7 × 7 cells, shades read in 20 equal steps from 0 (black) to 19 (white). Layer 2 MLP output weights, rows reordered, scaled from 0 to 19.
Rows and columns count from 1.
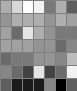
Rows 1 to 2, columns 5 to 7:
9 13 7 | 11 13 12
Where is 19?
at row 1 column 3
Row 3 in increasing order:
8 9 9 11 12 13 17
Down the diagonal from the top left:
13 13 17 11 11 8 7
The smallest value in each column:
7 2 2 2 5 0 7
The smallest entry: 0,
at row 7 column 6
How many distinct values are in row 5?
5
